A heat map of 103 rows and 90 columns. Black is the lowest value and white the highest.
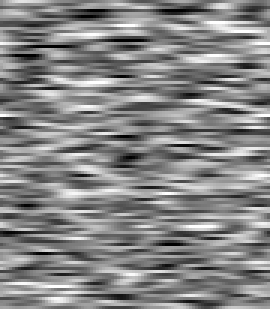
On average the colour sits 50% of the way up the scale. The grain runs across in streaks. No overall slope runs across the table. The histogram is bell-shaped.
